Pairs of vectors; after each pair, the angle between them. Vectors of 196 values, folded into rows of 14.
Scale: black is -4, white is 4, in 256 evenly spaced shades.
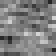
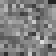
partly aligned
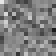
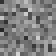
partly opposed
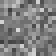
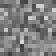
orthogonal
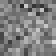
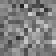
nearly parallel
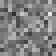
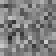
partly opposed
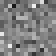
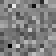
nearly opposite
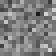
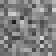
orthogonal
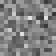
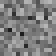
nearly opposite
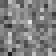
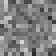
partly opposed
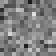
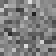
nearly opposite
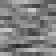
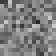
orthogonal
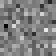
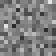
nearly opposite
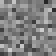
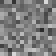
nearly opposite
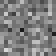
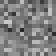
nearly parallel
